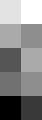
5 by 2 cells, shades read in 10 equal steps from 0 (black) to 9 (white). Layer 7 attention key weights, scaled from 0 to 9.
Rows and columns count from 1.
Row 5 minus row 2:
-6 -3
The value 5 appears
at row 2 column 2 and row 4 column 2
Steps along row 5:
up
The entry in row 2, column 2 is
5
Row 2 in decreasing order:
6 5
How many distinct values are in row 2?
2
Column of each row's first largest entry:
2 1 2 2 2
